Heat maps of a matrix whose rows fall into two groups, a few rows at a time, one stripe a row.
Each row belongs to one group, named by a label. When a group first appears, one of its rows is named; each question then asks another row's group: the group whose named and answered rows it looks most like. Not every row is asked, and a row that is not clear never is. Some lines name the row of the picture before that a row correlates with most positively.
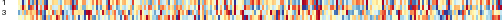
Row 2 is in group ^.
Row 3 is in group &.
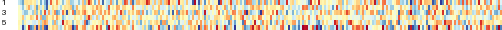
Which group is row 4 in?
&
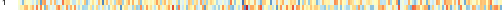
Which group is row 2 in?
&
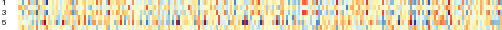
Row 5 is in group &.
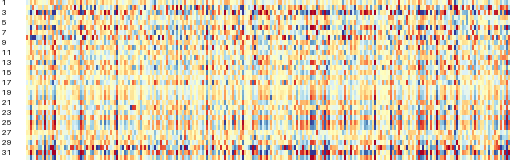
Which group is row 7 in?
&
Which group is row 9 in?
^
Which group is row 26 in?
^
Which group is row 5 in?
&
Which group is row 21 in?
^
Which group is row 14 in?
&
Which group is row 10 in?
&
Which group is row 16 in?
^
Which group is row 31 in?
^
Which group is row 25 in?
^
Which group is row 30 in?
&
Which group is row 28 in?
&
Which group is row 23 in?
^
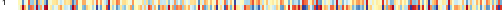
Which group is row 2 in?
^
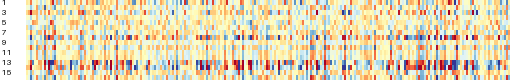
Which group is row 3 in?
&
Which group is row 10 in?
^
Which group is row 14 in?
&
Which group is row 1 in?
&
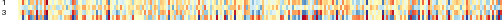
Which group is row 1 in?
^
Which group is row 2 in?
&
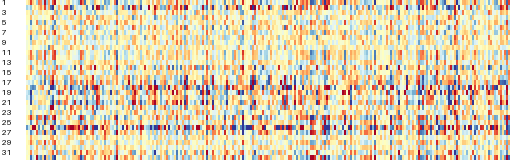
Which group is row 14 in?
&
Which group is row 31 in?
&
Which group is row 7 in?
^
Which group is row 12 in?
^
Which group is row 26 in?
&
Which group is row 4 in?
&
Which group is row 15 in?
^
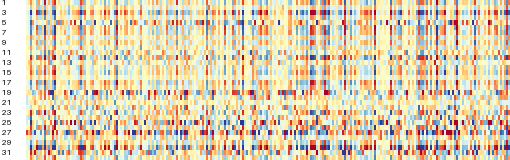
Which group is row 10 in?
^
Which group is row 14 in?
^
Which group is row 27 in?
&
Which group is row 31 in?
&
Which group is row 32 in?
^
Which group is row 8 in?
^
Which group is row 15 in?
^
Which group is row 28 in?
&
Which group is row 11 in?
&
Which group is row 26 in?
^
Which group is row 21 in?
&
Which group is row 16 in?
^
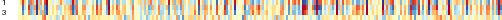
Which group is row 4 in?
&
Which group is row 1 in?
^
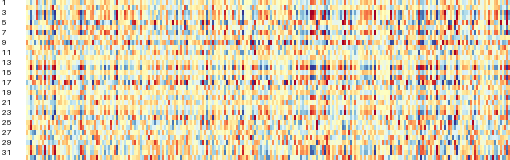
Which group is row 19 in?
^
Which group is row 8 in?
&
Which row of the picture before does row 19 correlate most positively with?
1
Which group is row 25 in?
&
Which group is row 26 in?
&
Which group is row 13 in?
^
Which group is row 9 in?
&
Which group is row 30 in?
^
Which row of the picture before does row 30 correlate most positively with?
1
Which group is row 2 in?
&
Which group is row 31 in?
^
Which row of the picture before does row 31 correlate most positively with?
1
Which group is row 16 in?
^
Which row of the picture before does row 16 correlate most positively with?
1
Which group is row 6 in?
&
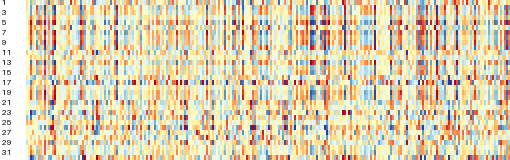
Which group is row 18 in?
^
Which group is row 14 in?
^
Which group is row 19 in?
^
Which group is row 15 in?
^
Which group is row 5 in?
^
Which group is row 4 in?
^
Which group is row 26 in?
&
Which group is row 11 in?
&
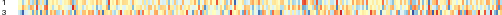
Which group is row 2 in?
^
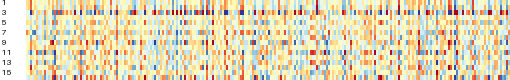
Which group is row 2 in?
&
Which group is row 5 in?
&
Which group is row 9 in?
&
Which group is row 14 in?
&
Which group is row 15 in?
^
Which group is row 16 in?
&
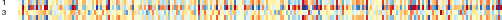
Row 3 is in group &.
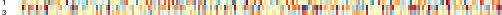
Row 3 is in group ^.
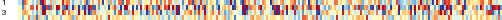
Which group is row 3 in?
&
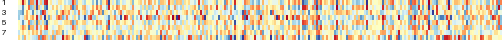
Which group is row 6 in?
^
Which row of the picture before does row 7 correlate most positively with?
2
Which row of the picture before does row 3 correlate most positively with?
1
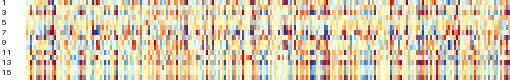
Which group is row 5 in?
&
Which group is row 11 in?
^
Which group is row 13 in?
^
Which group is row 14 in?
^
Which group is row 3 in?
^
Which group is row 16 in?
^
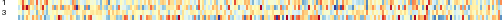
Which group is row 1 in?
^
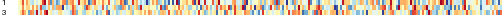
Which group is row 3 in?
^
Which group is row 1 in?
&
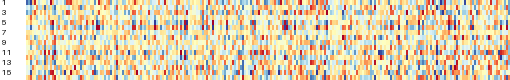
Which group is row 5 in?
&
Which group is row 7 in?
&
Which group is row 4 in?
&
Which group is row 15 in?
&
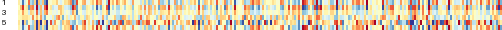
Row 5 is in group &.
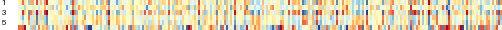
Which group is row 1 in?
^
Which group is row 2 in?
&
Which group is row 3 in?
^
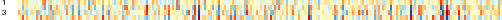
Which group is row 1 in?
&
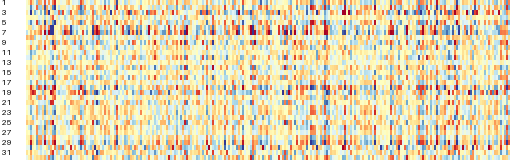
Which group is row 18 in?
^
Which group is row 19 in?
&
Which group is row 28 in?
^
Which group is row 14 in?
&
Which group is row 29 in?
^
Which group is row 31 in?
&
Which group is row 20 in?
^
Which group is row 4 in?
&
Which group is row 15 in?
^
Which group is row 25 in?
&
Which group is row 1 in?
^
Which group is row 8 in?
&
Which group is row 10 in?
^
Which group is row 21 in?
&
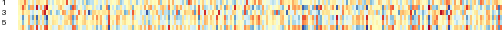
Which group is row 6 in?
^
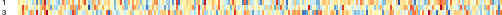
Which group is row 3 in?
^
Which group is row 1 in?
&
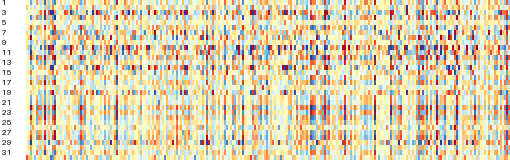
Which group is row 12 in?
^
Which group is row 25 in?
^
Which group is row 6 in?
^
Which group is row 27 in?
^
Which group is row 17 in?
^
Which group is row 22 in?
^
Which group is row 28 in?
^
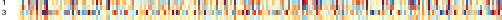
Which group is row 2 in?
^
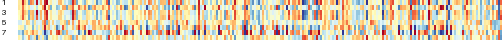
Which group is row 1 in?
^
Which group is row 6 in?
&
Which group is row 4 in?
^
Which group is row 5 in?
&
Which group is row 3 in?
^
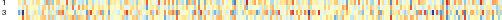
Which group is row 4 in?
&
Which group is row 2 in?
&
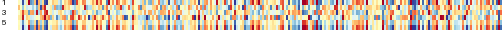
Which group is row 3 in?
^
